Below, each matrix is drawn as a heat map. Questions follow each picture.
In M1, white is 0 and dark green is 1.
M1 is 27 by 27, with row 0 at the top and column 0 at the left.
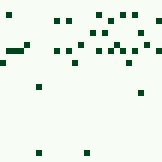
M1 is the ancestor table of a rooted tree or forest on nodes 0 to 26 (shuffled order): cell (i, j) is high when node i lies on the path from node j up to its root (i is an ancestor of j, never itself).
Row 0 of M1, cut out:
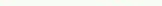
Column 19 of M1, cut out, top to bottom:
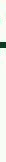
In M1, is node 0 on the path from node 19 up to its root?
no
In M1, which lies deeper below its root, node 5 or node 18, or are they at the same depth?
node 18
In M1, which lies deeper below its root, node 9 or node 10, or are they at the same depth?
node 9
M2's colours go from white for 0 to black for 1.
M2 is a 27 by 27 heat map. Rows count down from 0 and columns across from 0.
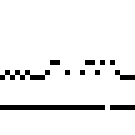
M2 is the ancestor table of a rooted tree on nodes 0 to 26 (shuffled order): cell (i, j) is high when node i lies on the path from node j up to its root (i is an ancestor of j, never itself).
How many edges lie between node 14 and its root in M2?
1
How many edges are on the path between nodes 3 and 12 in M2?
3
